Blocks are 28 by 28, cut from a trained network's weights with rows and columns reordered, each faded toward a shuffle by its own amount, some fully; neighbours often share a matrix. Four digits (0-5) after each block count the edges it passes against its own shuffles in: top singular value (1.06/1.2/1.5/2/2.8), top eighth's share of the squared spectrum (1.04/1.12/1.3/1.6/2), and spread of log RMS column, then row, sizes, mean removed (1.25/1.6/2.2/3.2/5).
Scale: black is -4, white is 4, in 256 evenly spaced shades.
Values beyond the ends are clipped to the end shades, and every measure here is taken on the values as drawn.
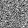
0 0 0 0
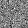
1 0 0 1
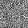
2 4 0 1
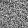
0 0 0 0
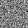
0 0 0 0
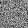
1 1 0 0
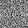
2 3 0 1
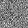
2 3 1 1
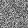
1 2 0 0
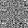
3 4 0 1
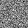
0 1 0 0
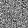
0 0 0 0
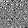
2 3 0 2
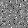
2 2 1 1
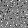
0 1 0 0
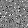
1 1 0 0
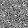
1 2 0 0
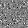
1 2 0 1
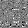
3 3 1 2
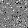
1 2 0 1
